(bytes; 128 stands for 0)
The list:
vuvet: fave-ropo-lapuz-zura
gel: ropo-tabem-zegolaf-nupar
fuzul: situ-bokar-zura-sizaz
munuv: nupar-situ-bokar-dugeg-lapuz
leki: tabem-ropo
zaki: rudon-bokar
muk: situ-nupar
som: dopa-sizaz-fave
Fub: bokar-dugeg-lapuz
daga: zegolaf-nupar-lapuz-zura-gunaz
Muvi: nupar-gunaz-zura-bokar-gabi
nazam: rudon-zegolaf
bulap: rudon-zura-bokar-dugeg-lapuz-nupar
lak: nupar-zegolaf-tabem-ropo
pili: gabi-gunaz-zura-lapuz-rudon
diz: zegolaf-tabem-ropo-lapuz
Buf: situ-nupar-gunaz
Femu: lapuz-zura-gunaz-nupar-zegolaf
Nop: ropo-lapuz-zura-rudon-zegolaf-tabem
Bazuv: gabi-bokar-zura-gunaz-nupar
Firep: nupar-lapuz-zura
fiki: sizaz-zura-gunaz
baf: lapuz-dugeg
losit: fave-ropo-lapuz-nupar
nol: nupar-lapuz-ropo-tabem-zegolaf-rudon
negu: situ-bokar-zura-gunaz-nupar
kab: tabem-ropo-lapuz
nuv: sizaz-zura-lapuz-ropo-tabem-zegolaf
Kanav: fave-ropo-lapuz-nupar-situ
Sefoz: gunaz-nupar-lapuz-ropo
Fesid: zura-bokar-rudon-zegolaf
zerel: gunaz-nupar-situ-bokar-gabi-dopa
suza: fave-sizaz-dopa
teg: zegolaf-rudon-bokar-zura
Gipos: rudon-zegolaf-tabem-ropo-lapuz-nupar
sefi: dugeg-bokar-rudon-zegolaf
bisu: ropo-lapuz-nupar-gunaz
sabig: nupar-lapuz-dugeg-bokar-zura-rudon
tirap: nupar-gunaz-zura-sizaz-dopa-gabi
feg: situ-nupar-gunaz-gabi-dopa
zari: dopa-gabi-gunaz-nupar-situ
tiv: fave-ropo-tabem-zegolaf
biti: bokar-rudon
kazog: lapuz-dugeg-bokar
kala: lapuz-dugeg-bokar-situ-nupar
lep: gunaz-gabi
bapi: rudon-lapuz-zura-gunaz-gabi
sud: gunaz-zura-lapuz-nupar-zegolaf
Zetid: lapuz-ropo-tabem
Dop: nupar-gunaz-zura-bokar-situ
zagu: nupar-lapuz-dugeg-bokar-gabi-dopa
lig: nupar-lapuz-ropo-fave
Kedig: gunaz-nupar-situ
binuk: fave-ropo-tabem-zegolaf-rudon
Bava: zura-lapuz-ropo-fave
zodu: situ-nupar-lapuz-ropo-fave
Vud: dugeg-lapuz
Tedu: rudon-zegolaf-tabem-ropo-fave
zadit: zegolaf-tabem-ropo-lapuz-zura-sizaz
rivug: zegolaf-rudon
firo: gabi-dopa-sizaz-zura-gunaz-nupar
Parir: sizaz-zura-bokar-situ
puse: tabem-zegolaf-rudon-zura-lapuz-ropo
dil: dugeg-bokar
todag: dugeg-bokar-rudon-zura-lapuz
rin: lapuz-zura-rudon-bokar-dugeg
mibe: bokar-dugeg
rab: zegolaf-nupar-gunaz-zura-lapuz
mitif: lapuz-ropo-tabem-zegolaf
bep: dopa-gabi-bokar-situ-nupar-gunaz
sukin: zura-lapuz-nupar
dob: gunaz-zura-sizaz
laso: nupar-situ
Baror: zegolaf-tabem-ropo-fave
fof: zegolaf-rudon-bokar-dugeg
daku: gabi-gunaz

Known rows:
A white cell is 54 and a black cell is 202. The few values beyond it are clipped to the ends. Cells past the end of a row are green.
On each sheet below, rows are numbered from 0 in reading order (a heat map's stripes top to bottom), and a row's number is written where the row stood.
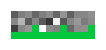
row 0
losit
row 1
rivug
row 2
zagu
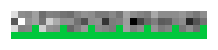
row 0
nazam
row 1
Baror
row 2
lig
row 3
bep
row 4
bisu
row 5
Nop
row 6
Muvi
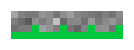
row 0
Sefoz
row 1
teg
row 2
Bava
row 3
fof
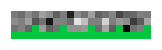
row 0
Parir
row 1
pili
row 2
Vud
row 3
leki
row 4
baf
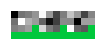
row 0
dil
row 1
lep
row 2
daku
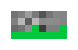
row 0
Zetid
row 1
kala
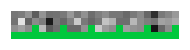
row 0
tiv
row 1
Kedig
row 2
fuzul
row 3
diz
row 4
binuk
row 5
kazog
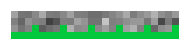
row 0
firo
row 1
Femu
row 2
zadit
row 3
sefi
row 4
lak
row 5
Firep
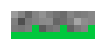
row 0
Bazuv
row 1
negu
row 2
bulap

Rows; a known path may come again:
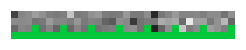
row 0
munuv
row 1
puse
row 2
Fesid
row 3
Sefoz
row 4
tirap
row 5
kazog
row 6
Tedu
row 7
teg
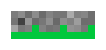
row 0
rab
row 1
zerel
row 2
nuv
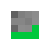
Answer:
zagu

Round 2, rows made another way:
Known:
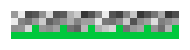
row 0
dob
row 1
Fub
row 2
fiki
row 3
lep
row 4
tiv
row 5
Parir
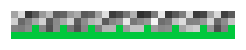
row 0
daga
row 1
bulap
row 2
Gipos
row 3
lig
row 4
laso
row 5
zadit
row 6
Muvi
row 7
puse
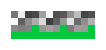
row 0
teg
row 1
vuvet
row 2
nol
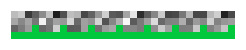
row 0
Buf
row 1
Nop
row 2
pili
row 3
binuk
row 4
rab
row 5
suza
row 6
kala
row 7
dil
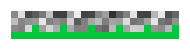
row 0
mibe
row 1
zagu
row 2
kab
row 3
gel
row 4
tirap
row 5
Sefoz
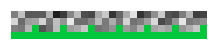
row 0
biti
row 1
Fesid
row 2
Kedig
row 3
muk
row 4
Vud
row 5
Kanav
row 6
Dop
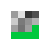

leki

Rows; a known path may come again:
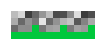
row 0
zodu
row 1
nol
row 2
Baror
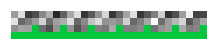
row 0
Firep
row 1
nuv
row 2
puse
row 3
fuzul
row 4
daga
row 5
rivug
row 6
kab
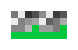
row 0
fof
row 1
diz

